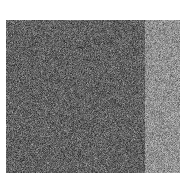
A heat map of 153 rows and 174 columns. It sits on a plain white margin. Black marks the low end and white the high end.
Stripes: none. Seam: vertical, 80% of the way across, the right part higher. Average level on the scale: 40%.
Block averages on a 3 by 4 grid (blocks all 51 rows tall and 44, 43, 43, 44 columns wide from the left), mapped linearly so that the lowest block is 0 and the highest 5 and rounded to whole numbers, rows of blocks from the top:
0 0 0 5 / 0 0 0 5 / 0 0 0 5
